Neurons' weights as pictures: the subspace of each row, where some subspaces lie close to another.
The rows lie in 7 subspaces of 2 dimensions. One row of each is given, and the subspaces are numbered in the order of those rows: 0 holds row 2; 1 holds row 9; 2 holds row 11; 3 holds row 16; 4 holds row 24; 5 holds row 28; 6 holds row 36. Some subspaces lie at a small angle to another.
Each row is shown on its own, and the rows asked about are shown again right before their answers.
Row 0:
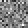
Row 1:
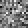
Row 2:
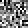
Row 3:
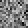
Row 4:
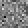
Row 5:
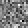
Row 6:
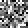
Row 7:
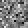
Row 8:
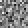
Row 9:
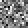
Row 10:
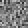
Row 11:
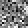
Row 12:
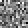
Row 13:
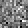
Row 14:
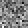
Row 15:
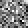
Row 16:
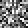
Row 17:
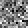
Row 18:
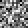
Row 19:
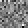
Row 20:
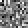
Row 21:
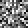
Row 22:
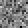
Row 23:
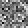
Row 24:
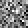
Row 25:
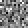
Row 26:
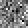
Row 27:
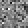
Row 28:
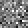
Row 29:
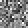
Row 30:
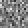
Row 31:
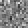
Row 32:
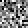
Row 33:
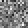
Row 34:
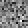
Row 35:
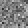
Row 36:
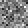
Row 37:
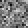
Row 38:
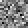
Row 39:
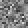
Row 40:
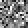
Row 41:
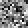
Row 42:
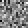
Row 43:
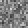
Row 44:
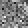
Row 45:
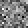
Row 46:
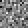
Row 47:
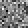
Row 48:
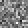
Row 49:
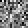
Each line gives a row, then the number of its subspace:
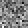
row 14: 3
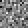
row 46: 3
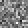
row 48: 5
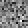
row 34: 5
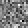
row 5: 1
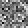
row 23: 6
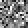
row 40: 1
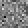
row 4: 2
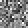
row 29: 4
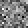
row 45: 6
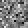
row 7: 1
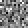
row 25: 3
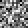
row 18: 3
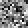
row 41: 1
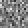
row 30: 3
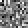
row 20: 0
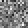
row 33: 2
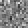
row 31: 0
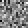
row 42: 0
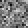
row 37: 6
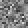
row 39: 1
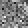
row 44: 2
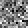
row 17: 5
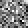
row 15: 4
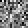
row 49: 4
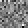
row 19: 2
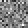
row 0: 2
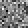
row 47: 2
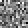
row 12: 0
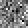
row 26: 4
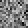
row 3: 4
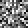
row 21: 3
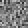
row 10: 0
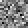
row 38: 1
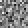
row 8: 3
